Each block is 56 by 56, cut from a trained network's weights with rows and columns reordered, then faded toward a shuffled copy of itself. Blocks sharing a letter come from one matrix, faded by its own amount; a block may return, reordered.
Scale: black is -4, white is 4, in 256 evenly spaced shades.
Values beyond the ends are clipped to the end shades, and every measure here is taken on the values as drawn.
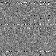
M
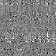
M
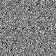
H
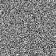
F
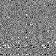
M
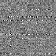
M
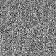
F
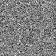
F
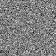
F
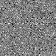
H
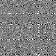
M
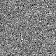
F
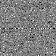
H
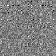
M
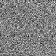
F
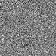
F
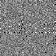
M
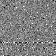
H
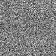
F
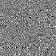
M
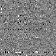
M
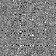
M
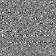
M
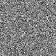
F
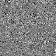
H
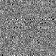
M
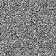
F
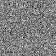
F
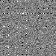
M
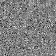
H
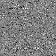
H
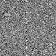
F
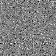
H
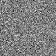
F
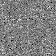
H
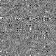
M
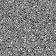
H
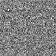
F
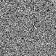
F
